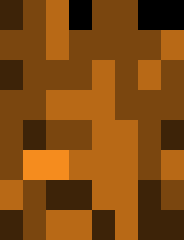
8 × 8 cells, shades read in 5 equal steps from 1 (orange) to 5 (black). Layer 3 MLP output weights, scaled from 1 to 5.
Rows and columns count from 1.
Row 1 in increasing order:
2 3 3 3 4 5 5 5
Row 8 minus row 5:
1 -1 -1 -1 2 0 1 0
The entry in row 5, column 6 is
2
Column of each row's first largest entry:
4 1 1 1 2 1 3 1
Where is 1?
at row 6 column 2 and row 6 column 3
